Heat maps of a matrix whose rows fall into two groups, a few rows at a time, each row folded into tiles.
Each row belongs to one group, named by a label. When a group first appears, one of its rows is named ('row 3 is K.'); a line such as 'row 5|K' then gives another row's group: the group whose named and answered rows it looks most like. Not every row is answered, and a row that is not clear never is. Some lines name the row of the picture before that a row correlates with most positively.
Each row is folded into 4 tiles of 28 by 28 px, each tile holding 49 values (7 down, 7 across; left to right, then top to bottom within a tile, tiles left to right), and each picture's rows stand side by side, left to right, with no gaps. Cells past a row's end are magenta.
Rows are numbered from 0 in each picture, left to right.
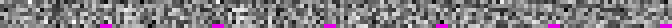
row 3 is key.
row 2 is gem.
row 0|gem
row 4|key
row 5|key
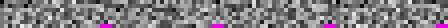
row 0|key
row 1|key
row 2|key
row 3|key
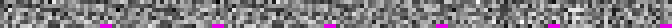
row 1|key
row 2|key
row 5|gem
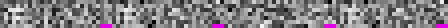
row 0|gem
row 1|gem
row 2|key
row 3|gem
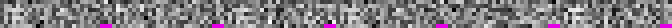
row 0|gem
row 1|gem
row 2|gem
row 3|gem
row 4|key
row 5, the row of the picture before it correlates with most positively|0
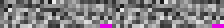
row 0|key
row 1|key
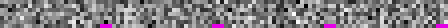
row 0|key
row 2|gem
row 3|gem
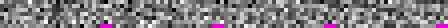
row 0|gem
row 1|key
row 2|key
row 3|key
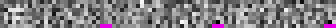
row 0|gem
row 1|gem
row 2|gem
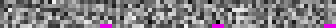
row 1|key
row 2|gem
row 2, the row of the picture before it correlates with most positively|0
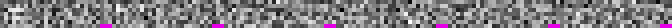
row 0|gem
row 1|gem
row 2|key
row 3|gem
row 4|key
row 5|key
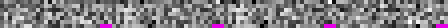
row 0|key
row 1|gem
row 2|gem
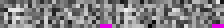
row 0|gem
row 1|gem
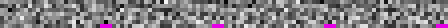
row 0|key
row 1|key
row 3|key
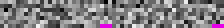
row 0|key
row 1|key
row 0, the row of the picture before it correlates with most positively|1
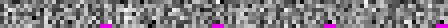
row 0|gem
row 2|gem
